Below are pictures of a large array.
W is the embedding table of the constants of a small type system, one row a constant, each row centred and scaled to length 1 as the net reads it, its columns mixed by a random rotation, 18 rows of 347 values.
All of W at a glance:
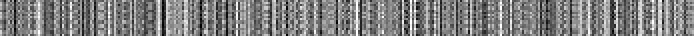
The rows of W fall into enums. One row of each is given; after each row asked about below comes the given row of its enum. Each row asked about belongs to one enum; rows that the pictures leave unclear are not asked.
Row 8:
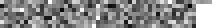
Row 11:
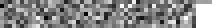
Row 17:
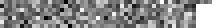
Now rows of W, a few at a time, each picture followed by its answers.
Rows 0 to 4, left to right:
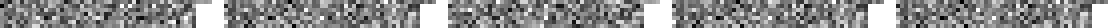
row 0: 11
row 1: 17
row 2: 8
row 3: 17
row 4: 17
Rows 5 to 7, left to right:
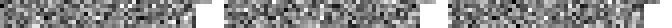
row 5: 11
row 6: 8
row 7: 17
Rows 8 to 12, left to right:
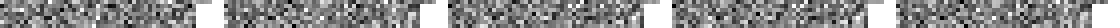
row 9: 17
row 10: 11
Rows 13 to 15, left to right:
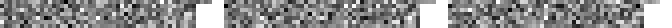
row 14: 11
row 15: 8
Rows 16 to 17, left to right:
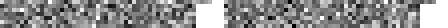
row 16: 8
